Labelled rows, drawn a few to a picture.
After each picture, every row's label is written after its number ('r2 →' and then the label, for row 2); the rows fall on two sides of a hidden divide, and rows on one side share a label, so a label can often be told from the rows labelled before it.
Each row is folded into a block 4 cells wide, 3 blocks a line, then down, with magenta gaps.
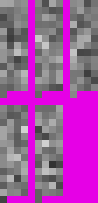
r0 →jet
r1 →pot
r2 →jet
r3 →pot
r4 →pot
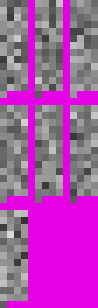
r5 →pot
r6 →jet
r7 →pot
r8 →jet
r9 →jet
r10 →jet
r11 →jet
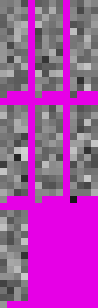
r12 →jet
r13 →jet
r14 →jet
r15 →jet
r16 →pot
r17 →pot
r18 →pot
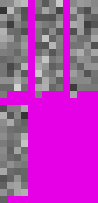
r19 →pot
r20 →jet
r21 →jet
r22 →jet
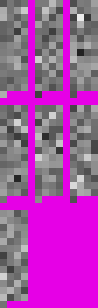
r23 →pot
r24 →jet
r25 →jet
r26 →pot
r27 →jet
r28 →pot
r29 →jet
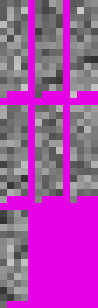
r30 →jet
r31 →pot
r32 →jet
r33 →pot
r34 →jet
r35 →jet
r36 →pot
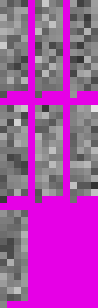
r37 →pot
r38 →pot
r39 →jet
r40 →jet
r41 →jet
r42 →jet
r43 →jet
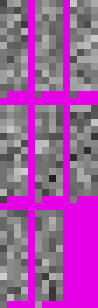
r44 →pot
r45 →pot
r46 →jet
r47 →pot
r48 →pot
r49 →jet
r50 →pot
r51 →pot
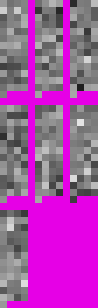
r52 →jet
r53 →pot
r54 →jet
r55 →jet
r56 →pot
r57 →jet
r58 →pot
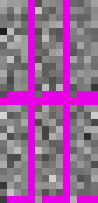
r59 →jet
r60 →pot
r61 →jet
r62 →jet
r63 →jet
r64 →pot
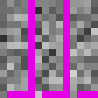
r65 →jet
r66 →jet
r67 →jet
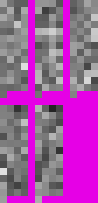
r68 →pot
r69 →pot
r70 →jet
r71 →pot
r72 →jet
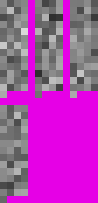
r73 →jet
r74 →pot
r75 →pot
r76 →jet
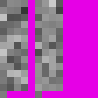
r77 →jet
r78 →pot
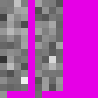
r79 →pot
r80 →pot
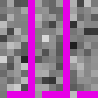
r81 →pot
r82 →pot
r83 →jet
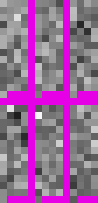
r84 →pot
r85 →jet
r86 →jet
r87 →jet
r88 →jet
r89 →jet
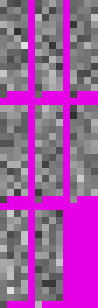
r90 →jet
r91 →jet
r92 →jet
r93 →jet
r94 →jet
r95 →jet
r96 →jet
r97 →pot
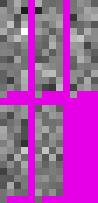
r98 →jet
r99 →jet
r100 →pot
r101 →pot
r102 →pot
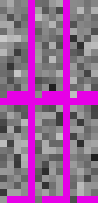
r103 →jet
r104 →jet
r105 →pot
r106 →jet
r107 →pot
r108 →jet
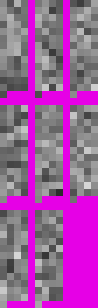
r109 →pot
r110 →jet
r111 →jet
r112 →jet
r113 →pot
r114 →jet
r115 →jet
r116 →jet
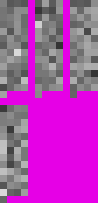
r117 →pot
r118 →pot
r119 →pot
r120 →jet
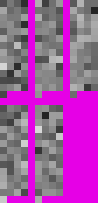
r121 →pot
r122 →jet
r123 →jet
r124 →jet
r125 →pot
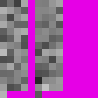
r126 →jet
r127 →pot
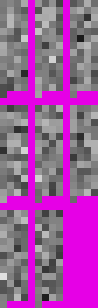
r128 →jet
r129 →pot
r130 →jet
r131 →pot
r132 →jet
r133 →pot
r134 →pot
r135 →pot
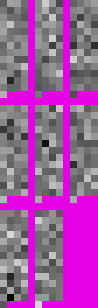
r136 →pot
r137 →pot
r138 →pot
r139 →jet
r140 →jet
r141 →pot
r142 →pot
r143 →jet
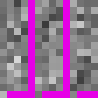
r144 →jet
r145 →jet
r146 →pot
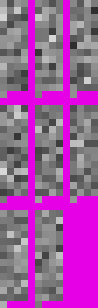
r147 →pot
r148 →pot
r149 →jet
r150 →pot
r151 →pot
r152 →pot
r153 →jet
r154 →pot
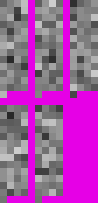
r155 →jet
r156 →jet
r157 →jet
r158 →jet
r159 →pot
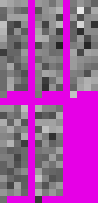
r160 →jet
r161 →pot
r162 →pot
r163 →pot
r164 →pot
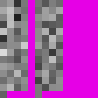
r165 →jet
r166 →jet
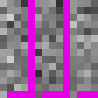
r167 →pot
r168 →pot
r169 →jet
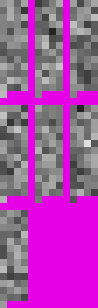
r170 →jet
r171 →pot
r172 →jet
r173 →pot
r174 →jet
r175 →pot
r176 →jet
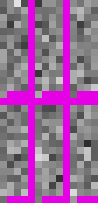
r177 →pot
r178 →pot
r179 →jet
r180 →jet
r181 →jet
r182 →pot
